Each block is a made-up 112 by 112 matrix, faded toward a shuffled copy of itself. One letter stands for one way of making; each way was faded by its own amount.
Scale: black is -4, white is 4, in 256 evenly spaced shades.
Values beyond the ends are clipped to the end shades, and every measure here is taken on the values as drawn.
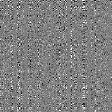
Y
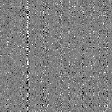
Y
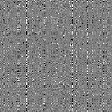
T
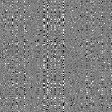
T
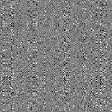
Y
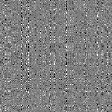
Y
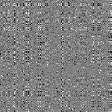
T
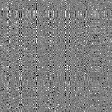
T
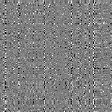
T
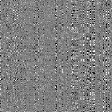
Y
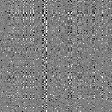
T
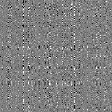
Y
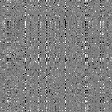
T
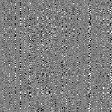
Y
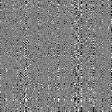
Y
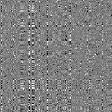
T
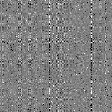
T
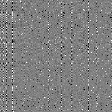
T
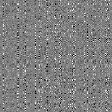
Y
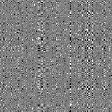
T
